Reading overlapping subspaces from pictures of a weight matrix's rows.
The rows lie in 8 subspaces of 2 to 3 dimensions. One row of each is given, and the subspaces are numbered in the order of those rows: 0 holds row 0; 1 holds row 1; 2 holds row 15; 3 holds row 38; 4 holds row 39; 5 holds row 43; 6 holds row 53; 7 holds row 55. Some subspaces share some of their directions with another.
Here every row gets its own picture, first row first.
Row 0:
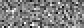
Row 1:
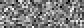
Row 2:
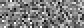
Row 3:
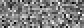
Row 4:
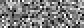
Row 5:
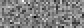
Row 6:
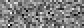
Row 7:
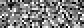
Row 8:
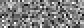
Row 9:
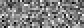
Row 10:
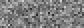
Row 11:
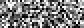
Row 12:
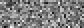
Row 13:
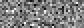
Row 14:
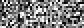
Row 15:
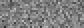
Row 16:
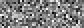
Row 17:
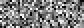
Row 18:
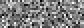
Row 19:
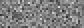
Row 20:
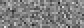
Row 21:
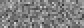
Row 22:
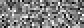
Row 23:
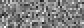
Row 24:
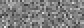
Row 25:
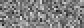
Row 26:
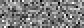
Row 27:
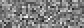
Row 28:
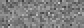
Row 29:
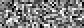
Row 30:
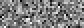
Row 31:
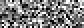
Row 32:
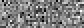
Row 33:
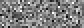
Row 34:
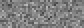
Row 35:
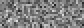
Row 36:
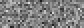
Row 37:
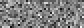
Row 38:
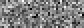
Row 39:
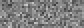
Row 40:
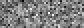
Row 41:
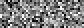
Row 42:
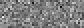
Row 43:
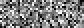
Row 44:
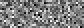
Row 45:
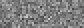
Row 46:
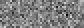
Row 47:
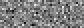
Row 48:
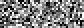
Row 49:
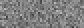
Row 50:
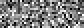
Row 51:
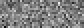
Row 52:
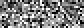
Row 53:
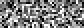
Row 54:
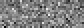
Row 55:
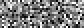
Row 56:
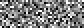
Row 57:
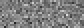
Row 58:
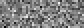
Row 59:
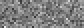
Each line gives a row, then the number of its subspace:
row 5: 3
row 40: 3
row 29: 6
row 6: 3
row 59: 1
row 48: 1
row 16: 2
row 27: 4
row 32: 7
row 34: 4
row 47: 0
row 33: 2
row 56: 0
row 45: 4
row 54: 1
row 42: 1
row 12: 0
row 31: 1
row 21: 6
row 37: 0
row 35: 6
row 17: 5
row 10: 3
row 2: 2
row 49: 5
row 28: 3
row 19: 2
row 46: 5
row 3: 7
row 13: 0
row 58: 4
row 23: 7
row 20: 0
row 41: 3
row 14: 7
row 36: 0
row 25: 5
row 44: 0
